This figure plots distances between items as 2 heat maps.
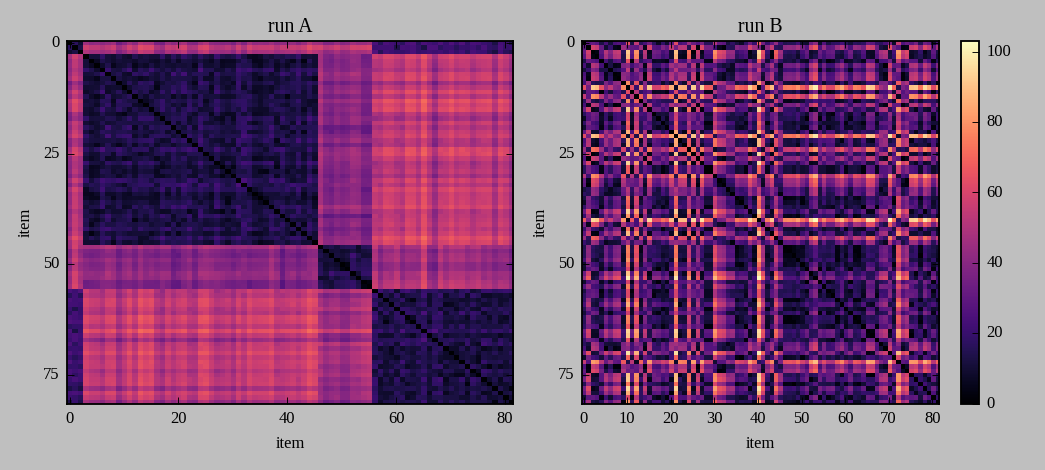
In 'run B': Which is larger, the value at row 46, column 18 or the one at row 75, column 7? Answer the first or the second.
the second
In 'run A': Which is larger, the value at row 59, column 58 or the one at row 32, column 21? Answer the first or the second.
the second
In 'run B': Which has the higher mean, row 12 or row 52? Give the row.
12
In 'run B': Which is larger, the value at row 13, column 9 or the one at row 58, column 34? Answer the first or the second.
the second
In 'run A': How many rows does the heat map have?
82
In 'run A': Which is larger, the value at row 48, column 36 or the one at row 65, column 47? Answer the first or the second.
the second
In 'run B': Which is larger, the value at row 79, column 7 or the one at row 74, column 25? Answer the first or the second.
the second
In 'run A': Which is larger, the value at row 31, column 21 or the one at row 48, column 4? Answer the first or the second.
the second
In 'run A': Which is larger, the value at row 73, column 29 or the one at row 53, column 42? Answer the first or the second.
the first
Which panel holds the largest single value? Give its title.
run B
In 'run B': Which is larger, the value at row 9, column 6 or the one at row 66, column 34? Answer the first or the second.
the second
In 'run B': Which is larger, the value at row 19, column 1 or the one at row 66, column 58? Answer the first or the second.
the first
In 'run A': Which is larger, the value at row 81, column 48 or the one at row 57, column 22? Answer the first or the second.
the second
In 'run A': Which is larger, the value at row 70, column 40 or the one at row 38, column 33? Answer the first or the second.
the first
